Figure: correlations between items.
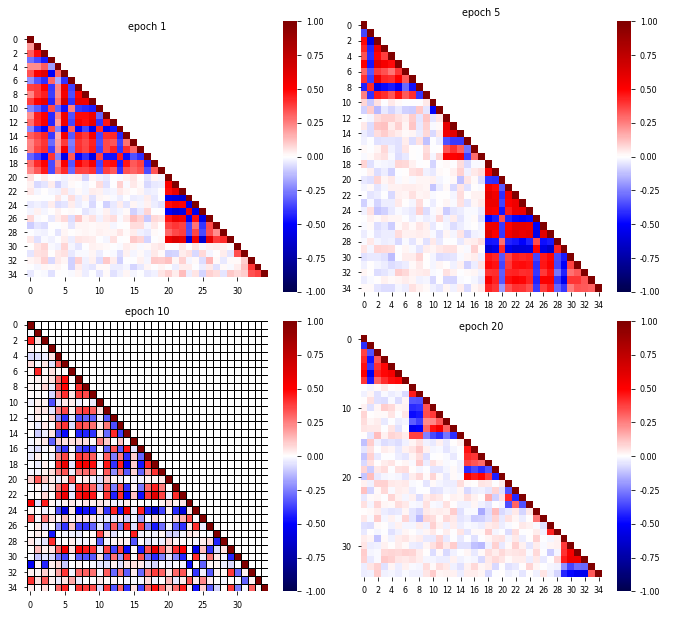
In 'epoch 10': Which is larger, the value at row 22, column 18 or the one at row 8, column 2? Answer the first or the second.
the first
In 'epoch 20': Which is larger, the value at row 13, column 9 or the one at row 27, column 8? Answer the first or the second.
the first
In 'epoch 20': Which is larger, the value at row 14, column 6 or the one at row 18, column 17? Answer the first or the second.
the second
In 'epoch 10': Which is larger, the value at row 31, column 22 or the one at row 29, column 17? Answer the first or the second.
the second
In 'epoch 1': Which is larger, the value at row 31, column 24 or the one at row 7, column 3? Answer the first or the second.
the first
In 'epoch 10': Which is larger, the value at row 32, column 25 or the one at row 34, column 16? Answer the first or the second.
the first
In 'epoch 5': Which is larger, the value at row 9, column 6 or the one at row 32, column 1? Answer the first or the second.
the first
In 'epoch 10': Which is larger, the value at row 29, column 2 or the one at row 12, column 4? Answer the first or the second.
the first
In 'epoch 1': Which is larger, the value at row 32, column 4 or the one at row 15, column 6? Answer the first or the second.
the first
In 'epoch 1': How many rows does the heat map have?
35
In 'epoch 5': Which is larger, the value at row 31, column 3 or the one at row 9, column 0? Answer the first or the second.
the second
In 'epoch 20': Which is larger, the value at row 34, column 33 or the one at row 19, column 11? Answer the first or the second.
the first
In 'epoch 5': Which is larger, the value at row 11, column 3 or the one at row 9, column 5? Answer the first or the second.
the second
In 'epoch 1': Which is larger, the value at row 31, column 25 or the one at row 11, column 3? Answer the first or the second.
the first
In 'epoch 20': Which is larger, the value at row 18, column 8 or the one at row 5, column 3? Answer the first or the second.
the second
